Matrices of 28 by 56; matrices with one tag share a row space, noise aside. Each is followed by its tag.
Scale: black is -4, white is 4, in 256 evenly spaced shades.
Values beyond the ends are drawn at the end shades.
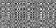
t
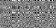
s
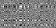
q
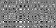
q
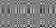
t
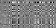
s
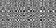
t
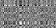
q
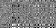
s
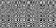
t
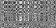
q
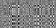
s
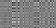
s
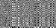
s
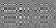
q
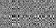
s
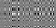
s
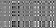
s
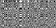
q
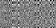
s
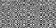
t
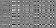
s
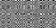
t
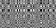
t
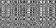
t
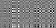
s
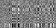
s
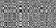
q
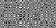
q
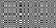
q
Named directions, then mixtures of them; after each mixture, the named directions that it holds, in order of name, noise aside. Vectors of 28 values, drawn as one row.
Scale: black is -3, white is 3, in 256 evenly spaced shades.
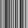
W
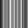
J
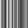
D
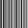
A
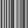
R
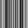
W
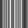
J, R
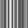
D, J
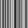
R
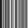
A, J, W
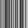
W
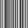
A, W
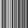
A, D, W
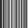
A, J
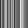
D, R, W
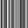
D, R, W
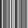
A, J, W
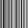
A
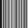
A, J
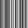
J, W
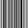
A, D, J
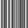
D, R
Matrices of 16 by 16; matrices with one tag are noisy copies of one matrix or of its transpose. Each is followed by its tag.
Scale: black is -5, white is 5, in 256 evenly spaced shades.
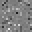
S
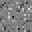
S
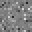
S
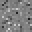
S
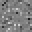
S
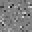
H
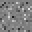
S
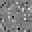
S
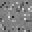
S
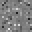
S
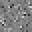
H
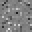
S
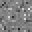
S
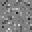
S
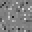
S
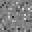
S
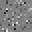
H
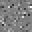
H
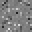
S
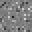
S
